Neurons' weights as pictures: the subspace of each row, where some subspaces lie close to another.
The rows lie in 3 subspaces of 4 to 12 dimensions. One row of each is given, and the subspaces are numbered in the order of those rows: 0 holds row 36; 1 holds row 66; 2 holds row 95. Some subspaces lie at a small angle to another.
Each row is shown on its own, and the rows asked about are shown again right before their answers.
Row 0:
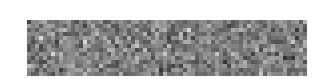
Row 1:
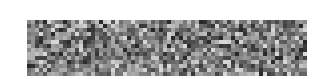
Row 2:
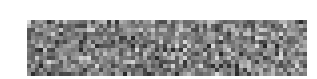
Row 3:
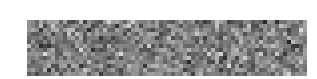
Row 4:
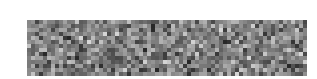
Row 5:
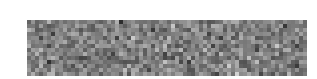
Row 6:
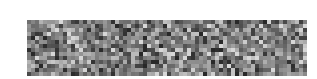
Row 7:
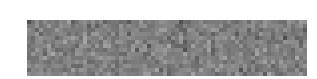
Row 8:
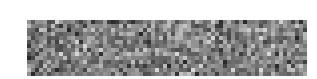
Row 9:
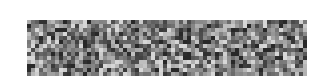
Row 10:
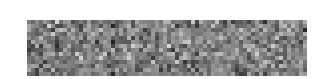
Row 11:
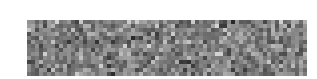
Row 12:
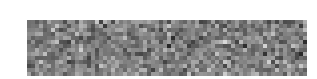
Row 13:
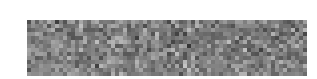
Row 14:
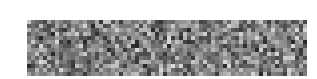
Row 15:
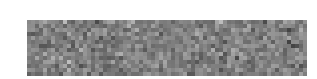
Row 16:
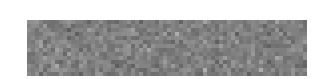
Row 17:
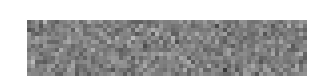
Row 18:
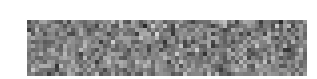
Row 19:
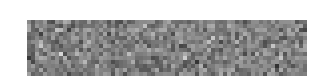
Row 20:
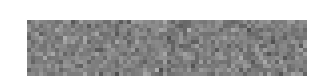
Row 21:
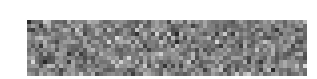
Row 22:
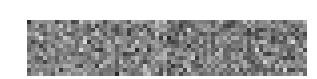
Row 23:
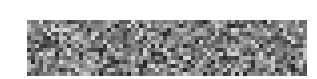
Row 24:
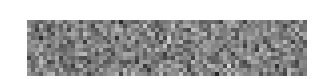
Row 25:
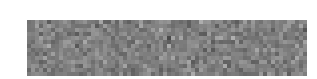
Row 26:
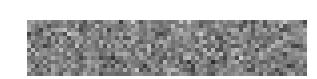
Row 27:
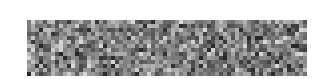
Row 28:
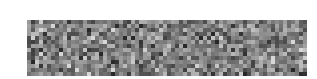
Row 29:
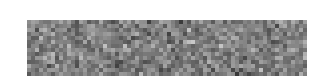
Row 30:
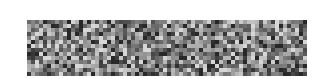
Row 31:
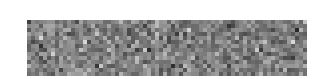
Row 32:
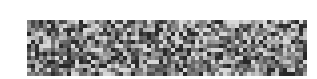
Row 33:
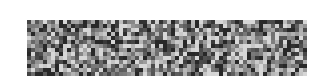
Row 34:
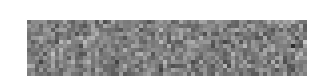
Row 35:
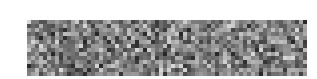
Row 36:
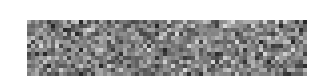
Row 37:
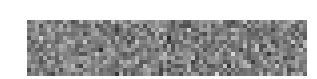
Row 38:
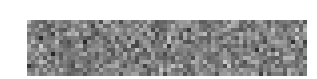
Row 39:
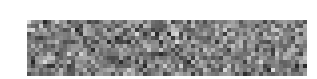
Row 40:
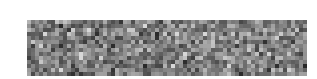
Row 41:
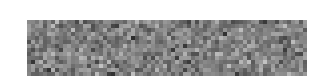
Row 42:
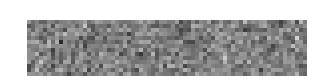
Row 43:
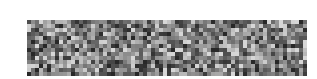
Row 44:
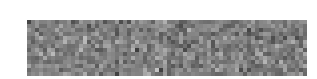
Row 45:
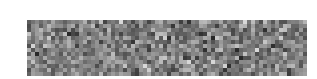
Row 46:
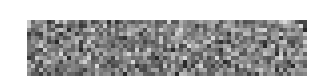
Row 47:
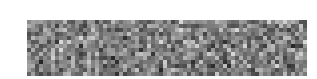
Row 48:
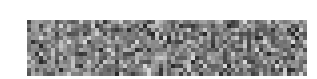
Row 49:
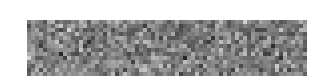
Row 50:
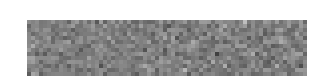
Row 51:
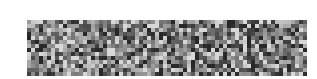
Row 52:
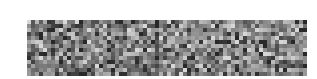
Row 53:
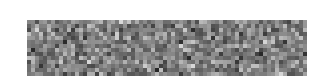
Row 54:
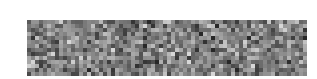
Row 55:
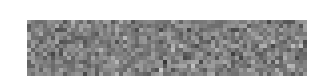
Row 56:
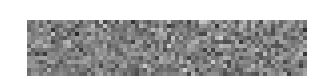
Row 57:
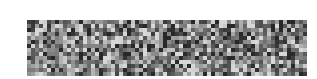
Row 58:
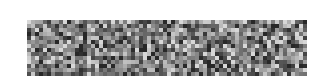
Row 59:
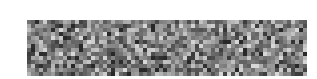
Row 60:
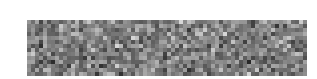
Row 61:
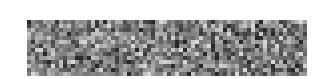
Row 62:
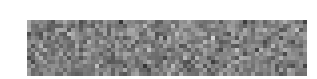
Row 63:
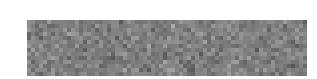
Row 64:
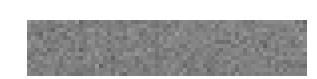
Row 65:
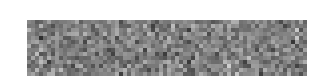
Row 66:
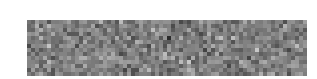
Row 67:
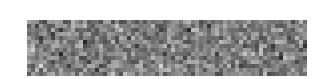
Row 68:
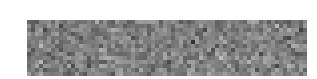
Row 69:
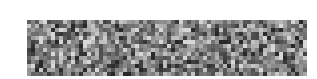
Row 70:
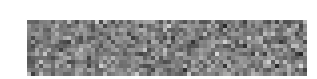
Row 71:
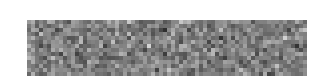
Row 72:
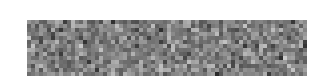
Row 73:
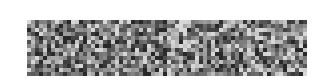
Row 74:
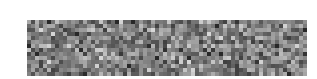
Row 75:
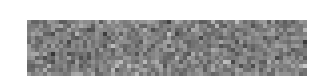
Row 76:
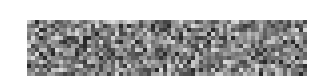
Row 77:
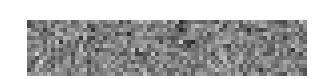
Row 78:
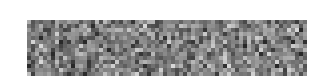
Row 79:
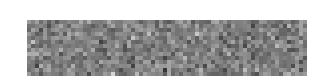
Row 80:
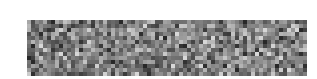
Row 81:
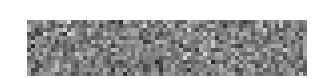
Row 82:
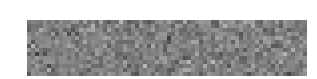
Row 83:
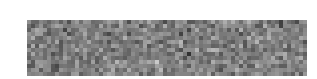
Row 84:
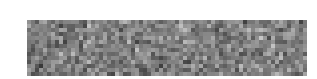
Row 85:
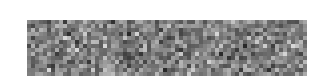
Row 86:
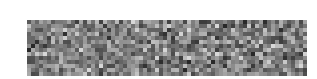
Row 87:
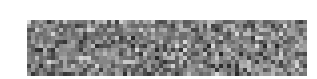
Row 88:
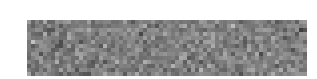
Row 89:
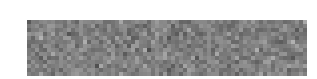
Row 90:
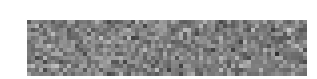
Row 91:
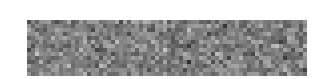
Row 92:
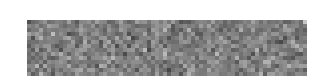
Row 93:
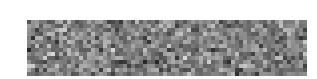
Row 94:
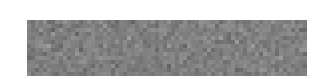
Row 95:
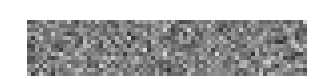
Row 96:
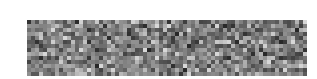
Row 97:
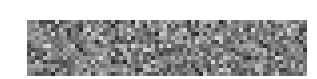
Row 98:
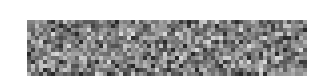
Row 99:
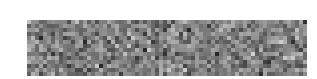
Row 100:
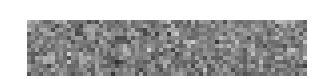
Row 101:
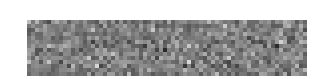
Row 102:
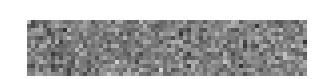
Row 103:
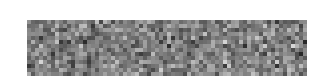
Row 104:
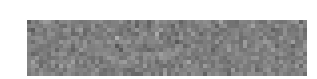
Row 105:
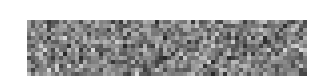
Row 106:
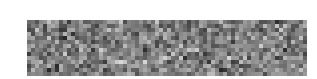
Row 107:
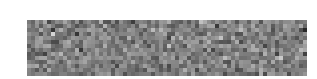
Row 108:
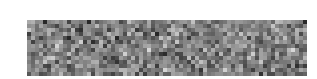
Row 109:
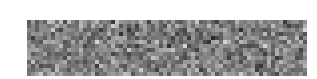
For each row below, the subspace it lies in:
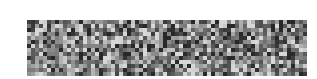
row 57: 0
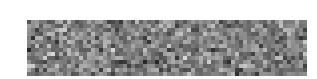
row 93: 0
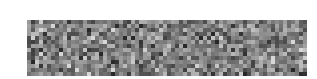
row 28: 0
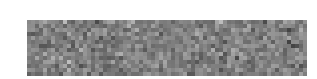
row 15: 0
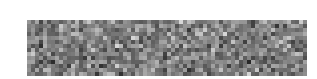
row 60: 0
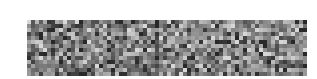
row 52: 2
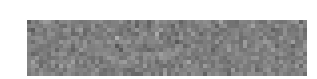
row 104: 0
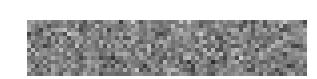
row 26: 2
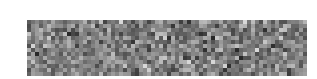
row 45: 2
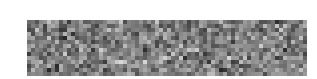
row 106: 0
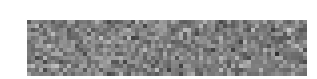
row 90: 0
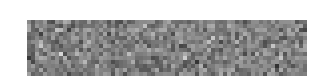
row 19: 1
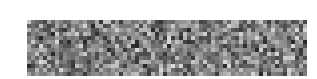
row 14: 2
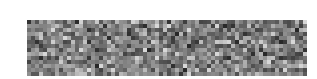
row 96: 2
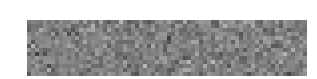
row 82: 0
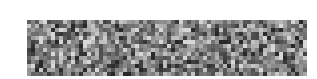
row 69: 1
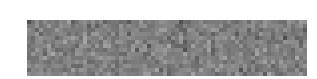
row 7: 1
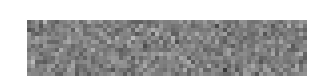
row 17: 0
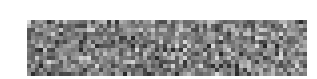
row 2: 1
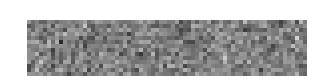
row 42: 1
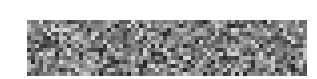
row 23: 0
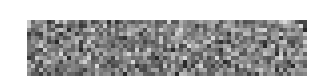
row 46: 1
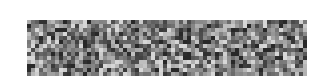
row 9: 2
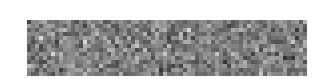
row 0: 2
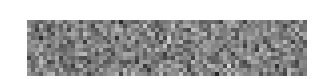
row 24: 1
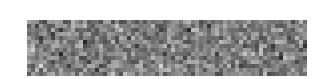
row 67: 1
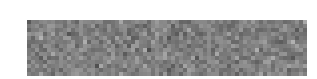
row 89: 2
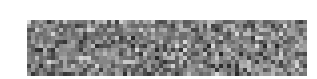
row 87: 1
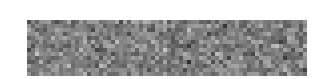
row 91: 1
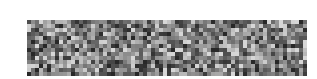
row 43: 0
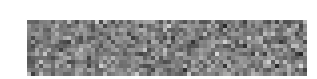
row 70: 2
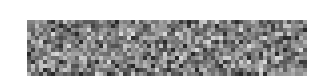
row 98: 0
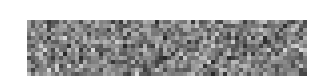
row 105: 0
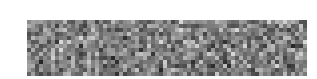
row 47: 1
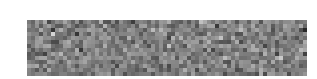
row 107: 2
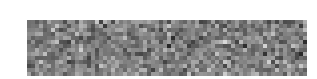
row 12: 2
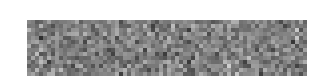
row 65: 1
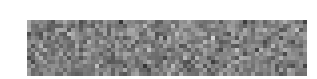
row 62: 2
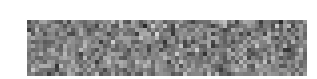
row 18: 0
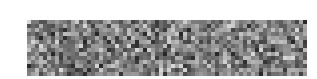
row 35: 2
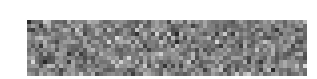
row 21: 0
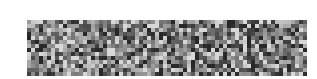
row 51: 1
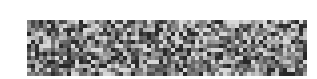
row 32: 0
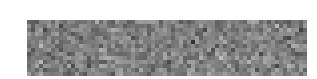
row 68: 0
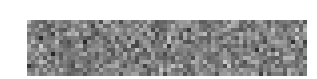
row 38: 2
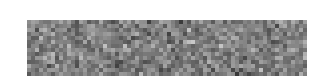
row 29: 0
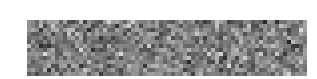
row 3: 0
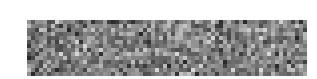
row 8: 1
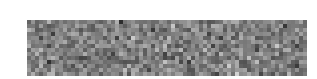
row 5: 1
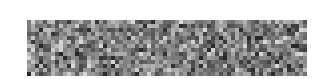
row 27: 2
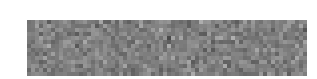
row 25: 1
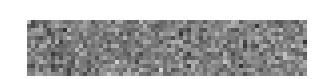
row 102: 0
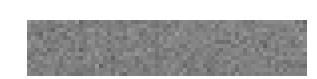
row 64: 2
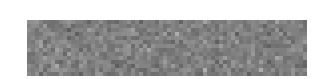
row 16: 0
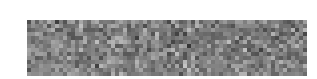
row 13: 0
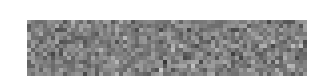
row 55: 1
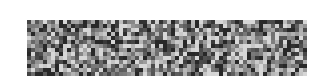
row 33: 0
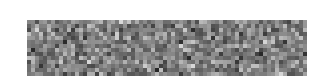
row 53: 1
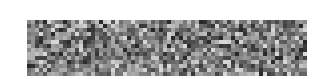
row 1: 2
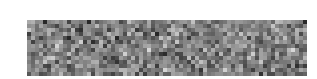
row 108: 0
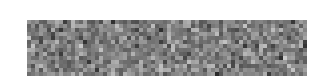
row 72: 1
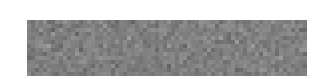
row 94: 2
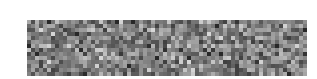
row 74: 1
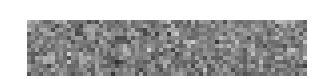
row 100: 0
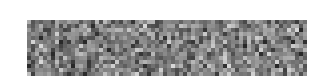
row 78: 2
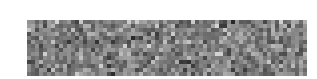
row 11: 0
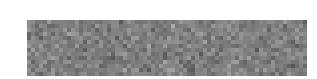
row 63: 1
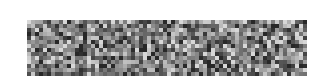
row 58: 1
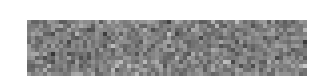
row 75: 0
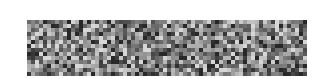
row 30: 0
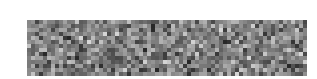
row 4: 1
